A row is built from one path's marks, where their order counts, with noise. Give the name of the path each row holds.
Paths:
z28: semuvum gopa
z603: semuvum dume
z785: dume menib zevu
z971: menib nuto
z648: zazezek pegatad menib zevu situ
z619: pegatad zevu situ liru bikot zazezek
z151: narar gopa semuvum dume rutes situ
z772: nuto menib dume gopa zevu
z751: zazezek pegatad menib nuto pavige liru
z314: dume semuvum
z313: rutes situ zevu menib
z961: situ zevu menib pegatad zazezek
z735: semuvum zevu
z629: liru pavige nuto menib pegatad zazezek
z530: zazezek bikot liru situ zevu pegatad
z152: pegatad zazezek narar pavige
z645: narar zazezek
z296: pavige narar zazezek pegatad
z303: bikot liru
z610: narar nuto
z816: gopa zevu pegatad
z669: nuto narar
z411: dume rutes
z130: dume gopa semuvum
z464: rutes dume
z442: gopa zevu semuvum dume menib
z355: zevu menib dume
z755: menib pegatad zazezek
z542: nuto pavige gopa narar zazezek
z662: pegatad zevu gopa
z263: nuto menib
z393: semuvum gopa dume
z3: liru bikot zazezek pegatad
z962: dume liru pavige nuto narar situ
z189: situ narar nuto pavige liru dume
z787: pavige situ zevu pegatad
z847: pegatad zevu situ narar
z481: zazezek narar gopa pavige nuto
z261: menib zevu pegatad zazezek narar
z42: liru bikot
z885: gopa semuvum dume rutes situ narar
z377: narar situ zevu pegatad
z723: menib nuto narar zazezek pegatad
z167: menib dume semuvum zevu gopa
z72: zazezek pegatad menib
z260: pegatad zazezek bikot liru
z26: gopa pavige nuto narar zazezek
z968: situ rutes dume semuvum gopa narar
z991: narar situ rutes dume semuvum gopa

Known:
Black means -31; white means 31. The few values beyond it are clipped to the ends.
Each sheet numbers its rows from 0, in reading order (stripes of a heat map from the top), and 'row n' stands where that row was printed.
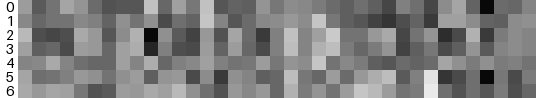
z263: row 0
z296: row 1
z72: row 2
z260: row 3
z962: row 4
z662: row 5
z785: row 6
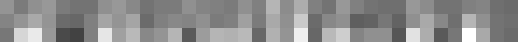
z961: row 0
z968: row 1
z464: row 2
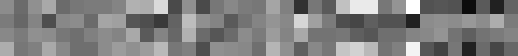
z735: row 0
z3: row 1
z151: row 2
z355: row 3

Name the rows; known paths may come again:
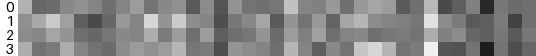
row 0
z261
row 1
z130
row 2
z885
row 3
z355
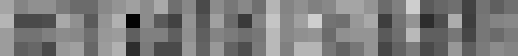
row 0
z167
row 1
z72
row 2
z847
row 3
z260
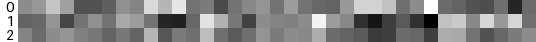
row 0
z603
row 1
z42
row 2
z542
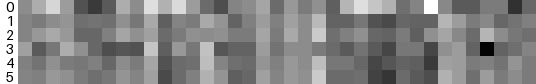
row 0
z314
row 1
z787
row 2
z968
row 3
z263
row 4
z629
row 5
z189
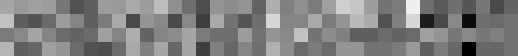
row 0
z785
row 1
z755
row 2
z962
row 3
z971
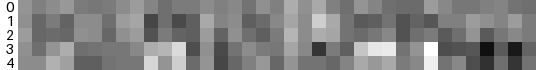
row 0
z961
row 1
z530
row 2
z751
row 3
z735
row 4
z393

